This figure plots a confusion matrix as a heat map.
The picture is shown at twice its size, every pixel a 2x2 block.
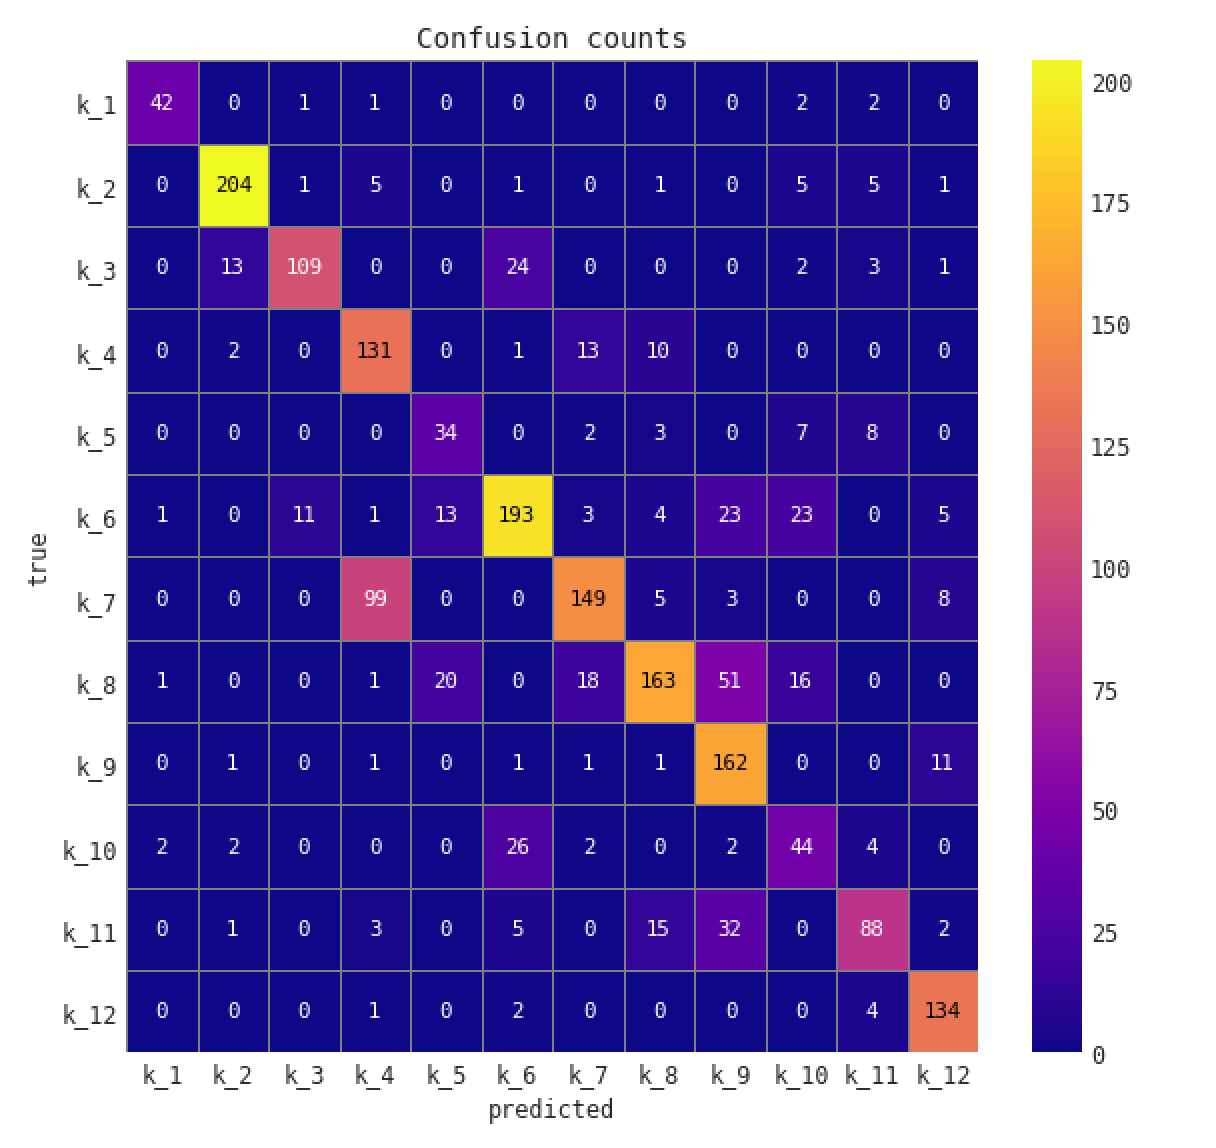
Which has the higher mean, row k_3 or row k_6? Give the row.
k_6
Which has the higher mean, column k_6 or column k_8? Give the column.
k_6
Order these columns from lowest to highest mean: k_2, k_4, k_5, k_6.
k_5, k_2, k_4, k_6
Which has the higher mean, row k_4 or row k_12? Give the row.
k_4
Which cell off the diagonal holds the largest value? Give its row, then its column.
k_7, k_4
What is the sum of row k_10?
82
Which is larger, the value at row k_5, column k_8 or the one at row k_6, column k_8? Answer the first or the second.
the second
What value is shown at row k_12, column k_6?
2
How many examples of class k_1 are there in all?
48
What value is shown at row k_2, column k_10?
5
